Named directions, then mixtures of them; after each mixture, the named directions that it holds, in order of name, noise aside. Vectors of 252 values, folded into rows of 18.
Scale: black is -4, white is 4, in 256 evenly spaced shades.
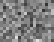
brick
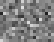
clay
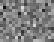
brick, clay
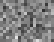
brick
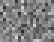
brick, clay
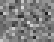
clay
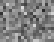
brick, clay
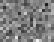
brick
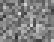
brick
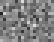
brick, clay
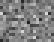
clay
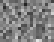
brick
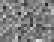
brick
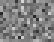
brick, clay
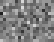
brick, clay
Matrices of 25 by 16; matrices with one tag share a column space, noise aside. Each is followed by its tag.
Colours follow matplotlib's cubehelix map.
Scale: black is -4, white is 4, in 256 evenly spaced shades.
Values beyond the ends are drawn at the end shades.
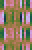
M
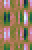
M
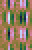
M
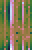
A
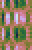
M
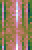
A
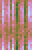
A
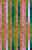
A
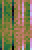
A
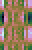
M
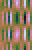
M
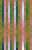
A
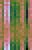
A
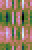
M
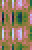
M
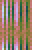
A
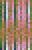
A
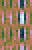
M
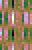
M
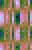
M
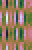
M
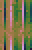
A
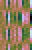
M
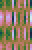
M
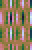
M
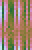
A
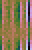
A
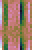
A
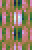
M
